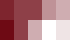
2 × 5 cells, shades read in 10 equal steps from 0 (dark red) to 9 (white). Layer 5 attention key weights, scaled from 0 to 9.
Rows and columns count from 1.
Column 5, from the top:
6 8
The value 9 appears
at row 2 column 4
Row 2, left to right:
0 2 6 9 8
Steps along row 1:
up same up up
